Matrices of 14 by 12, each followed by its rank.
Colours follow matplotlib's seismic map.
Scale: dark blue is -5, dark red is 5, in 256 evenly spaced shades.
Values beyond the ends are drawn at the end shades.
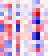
two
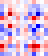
two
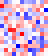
full rank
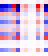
one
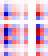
one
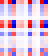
one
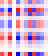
one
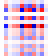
one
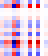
one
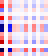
one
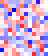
full rank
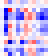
two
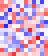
full rank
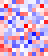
full rank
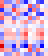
two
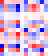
two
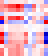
two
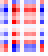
one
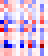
two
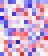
full rank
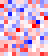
full rank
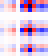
one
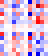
two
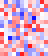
full rank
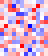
full rank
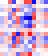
two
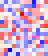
full rank
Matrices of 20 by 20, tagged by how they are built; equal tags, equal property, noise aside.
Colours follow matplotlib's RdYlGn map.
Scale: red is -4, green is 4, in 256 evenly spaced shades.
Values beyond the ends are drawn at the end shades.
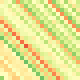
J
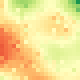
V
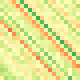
J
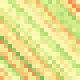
J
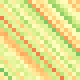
J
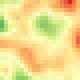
V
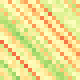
J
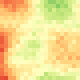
V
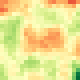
V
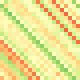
J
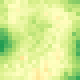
V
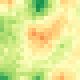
V
